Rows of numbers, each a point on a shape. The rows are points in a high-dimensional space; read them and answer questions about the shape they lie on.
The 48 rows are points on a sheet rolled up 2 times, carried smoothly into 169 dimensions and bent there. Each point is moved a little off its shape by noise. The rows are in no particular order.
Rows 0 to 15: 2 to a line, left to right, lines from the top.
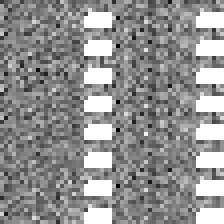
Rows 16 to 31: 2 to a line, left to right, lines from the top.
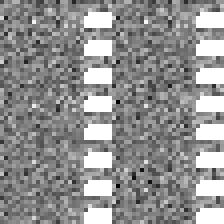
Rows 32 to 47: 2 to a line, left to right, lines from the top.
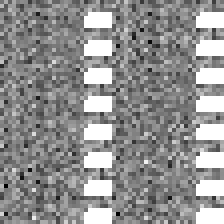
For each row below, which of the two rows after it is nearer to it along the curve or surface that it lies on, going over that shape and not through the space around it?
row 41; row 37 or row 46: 46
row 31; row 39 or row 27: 27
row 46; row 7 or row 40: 7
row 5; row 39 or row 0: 39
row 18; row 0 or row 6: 6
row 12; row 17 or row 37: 17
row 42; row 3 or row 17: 17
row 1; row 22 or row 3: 3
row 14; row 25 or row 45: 25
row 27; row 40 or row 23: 40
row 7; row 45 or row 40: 40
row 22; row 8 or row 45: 8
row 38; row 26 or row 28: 26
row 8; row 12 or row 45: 12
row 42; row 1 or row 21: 21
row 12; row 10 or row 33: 33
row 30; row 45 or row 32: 32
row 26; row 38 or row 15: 38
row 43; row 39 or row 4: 4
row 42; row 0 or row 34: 0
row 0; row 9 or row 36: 9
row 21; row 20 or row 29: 20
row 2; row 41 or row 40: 41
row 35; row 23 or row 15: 23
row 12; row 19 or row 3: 3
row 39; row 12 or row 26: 26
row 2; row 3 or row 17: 17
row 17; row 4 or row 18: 4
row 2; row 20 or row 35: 20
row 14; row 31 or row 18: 31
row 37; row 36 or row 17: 36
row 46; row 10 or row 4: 4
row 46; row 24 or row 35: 35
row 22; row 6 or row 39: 6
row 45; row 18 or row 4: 18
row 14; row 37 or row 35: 35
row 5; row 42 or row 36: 36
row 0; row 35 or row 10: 35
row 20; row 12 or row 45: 12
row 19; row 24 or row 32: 24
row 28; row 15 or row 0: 0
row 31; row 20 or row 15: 20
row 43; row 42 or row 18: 42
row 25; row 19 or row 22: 22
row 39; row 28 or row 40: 40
